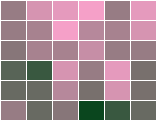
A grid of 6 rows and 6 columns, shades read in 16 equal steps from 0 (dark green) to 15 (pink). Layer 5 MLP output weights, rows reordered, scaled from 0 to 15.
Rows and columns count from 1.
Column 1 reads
9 9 8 5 6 9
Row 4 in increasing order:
3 5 7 9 13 14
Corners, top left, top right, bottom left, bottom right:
9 14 9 6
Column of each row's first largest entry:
4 3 4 5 5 1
